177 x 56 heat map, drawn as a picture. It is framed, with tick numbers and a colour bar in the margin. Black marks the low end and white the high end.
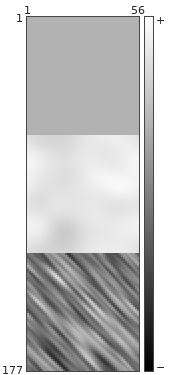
It is made of 3 by 1 panels. Panel 1,1: high, flat. Panel 2,1: very high, smooth, faint in contrast. Panel 3,1: middling, slanting down to the right, strong in contrast.
